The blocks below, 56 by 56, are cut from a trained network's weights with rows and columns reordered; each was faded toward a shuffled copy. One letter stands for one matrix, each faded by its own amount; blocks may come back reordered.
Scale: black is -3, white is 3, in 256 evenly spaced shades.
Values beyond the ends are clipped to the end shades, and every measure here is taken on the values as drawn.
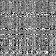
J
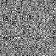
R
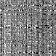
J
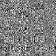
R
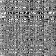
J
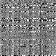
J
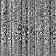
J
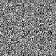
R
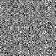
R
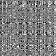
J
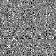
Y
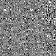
Y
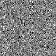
Y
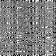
J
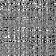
J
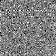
Y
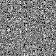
Y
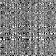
J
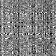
J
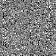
Y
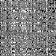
J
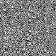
Y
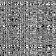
J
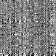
J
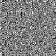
R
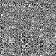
R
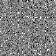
Y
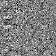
Y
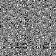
Y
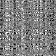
J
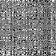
J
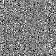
Y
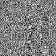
R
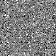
Y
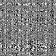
J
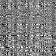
J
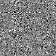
Y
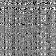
J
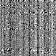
J
